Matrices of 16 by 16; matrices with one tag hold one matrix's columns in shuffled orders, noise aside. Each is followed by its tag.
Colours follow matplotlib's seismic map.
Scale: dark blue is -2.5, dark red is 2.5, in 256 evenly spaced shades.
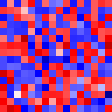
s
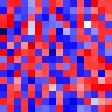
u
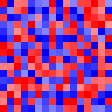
u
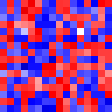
u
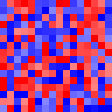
u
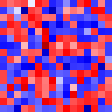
s
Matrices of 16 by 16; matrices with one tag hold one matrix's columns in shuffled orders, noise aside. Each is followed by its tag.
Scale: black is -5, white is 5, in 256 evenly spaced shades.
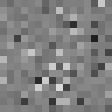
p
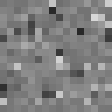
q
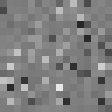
p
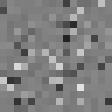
p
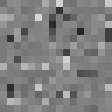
q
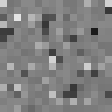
q
